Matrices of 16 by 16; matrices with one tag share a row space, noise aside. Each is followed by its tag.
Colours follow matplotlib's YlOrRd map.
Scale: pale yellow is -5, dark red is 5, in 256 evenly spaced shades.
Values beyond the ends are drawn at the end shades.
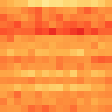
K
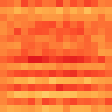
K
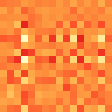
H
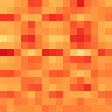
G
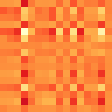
H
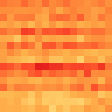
K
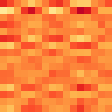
G
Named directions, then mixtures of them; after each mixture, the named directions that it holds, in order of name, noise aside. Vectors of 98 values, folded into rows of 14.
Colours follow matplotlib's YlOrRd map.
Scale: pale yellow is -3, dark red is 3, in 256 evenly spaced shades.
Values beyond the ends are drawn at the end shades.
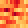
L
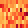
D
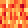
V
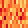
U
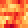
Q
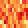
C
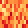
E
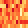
C, D, V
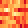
L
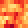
Q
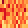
D, E, U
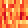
C, U, V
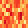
C, E, L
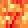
Q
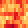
Q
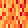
C, U, V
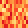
E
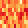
C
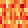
V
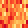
C, E, L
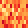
E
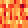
V
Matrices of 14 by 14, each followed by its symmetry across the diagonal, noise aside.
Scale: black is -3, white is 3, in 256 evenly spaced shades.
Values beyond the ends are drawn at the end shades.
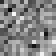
symmetric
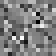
antisymmetric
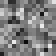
antisymmetric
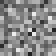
symmetric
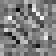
antisymmetric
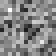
symmetric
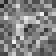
symmetric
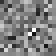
symmetric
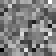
antisymmetric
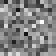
neither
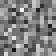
neither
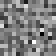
antisymmetric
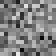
neither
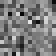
neither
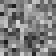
neither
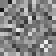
symmetric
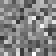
neither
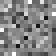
symmetric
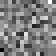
antisymmetric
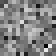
symmetric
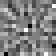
antisymmetric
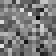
neither
